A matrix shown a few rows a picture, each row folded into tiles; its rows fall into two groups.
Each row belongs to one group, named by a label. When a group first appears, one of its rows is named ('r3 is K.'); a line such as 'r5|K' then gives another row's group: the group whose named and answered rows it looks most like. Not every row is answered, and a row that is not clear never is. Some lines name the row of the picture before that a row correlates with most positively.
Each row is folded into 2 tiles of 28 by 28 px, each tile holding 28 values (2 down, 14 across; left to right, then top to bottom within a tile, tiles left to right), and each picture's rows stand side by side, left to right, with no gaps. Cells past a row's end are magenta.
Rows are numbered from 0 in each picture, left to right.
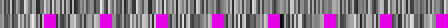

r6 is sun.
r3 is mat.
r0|sun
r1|sun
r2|sun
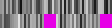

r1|sun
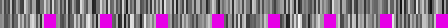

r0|sun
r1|sun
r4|mat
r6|sun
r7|sun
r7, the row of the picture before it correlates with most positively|1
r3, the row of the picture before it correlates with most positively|1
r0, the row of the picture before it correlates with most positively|0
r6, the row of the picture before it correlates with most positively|0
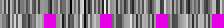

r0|mat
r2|sun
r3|sun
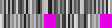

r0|sun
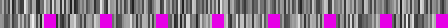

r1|sun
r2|sun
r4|sun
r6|mat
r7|mat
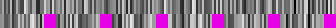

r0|sun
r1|mat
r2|mat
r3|sun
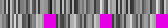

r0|mat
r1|sun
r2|sun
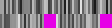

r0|sun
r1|sun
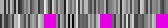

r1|mat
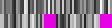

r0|sun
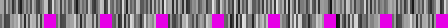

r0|sun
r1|sun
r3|sun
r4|mat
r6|mat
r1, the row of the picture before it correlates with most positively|1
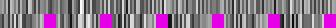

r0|mat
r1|sun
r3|mat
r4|mat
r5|mat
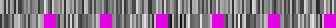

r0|sun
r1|mat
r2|sun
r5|sun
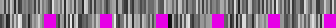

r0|mat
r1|mat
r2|sun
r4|mat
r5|sun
